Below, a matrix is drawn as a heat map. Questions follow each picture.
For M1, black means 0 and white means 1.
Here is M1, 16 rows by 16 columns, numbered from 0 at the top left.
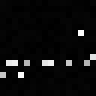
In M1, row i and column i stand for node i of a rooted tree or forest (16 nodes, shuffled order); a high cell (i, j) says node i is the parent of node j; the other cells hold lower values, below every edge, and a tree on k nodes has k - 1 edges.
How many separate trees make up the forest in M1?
5
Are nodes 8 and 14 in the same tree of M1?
yes
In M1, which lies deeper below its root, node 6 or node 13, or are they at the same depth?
node 13
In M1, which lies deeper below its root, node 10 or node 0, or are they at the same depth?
node 0
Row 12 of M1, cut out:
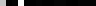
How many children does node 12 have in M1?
2
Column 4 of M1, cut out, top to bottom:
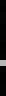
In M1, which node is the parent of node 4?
10
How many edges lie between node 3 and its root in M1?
1
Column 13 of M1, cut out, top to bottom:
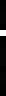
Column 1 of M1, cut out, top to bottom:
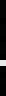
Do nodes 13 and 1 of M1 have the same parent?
no
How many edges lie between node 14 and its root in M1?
1
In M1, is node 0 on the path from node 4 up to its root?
no
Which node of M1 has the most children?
10
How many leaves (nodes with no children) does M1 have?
12
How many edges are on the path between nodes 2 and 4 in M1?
2
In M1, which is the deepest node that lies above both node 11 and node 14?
10
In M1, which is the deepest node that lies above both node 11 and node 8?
10
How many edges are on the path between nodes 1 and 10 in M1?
1
